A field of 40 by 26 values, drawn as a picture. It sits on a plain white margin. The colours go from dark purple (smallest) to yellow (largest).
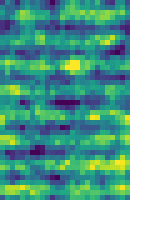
Stripes running across repeat 8 times from top to bottom. The grain runs across in streaks. On average the colour sits 50% of the way up the scale.
